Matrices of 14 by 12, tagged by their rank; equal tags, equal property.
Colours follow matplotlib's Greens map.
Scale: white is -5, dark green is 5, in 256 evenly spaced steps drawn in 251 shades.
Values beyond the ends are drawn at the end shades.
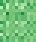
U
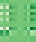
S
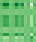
S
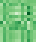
U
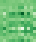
U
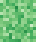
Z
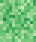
Z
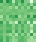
U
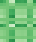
S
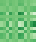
S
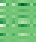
S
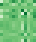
U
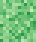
Z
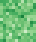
Z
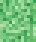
Z
